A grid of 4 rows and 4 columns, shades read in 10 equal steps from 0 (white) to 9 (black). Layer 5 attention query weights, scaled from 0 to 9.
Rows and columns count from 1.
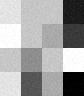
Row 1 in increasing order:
1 2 2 8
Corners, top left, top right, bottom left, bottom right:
1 8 1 9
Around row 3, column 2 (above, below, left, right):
2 6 2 2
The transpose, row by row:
1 0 2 1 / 2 2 4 6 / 2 3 2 3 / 8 7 0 9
